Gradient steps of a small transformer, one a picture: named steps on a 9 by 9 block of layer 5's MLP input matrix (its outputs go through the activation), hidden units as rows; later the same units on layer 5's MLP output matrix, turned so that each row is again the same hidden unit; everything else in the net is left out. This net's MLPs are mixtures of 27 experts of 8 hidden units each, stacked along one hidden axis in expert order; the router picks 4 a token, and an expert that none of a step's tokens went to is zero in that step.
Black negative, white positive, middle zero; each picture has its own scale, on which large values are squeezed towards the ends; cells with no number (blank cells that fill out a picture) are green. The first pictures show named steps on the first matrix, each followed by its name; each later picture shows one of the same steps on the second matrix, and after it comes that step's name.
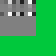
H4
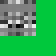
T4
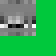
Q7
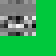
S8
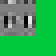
S8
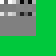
H4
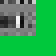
S8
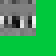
Q7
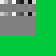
H4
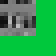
T4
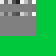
H4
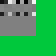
H4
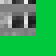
T4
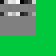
H4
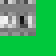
S8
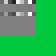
H4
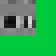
Q7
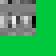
S8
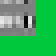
Q7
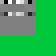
H4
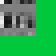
T4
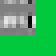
Q7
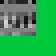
T4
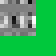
S8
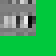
S8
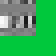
S8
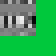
S8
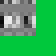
S8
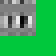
S8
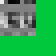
T4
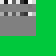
H4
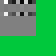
H4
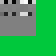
H4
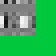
S8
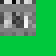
T4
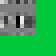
S8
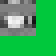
Q7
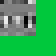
S8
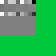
H4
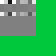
H4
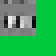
Q7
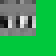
Q7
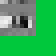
Q7
